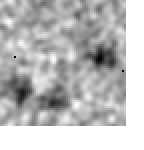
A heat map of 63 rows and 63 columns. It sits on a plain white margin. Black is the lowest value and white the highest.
Lone odd cells: 2, each lower than its neighbours. Slope: none. Dips: three. Ninth with the lowest average: middle right.
